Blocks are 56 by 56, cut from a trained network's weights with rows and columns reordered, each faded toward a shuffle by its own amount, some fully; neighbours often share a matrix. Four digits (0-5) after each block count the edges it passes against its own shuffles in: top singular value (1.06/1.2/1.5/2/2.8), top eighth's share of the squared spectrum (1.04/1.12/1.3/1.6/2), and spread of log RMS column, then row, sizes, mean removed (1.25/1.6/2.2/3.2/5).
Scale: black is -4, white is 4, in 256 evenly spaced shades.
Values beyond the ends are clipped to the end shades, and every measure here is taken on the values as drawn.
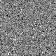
0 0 0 0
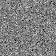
0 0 0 0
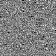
3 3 1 1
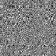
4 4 2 2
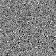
2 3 1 1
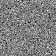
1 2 0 0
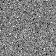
0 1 0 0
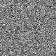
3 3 1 1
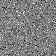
0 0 0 0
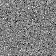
0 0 0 0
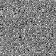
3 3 1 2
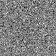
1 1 0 0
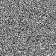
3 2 0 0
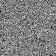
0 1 0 0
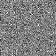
2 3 1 1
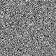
2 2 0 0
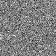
0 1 0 0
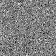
0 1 0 0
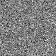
0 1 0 0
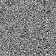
2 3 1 1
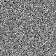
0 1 0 0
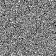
0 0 0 1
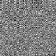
4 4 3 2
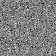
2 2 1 0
